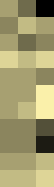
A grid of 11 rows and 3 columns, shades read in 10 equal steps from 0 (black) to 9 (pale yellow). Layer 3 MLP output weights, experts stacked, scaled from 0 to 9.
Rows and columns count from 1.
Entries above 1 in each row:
2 3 3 3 3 3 3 3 2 3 3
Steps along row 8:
same down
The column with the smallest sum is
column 3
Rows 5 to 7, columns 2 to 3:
6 5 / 6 9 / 7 9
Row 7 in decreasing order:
9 7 6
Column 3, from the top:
0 6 5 8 5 9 9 3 1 7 8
